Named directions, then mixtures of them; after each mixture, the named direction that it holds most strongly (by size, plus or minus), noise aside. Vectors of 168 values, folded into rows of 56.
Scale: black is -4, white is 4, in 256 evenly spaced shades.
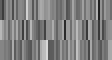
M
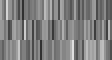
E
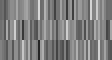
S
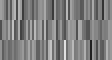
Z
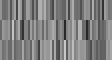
Z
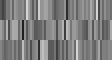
M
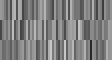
Z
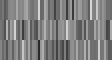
S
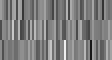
Z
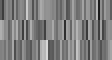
M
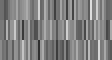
S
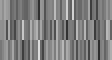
S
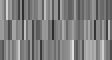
E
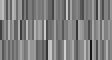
Z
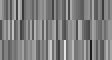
Z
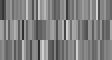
M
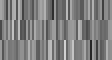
Z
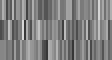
M
